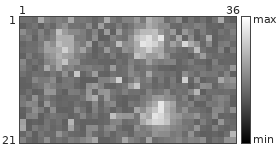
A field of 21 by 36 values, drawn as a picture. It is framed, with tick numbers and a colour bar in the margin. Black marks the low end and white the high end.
Average level on the scale: 50%. Ninth with the highest average: top middle. Histogram: skewed, a long tail of high values. Bumps: three. Slope: none.
